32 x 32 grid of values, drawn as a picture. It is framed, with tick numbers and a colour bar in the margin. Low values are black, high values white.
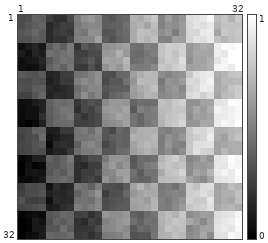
The field climbs toward the right. A checkerboard runs through the table. There are no lone odd cells. Overall the values sit about 50% of the way up the scale. The ninth with the lowest average is the bottom left.
